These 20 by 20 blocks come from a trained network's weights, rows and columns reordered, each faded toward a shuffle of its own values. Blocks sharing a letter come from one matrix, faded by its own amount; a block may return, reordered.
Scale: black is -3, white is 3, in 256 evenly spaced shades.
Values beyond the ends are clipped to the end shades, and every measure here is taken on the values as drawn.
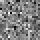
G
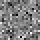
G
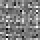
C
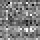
C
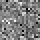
G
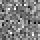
G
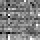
C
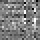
C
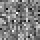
G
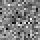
G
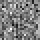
G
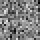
G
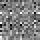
C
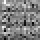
C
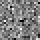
G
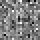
G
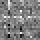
C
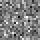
G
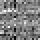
C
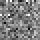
G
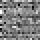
C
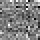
C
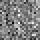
G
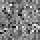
G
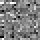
C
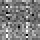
C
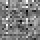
C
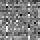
C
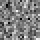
G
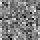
G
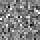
G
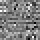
C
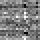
C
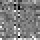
C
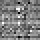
C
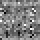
C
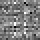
C
